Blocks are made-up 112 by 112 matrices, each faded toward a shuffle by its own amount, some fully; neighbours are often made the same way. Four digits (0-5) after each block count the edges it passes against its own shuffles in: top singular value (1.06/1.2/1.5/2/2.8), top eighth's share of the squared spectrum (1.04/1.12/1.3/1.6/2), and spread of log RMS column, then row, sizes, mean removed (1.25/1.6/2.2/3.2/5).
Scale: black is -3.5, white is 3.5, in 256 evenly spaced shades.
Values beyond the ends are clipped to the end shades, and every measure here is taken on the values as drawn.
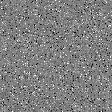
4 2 0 0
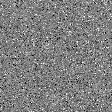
2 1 0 0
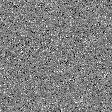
1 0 0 0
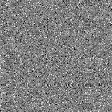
4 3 2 1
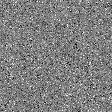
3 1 0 0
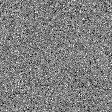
0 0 0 0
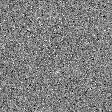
0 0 0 0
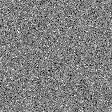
0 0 0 0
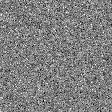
0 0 0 0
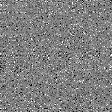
4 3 2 2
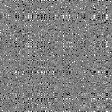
5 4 3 3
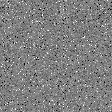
3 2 0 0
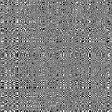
5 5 4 4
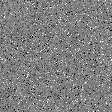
0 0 0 0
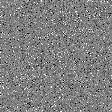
3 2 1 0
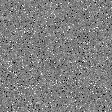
2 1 0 0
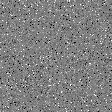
2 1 0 0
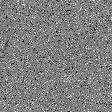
2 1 0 0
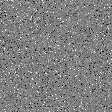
2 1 0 0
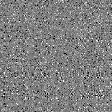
4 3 1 2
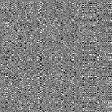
5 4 3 3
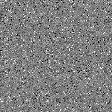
4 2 1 1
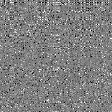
4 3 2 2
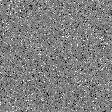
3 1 0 0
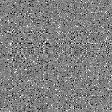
4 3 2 2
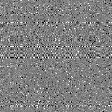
5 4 2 3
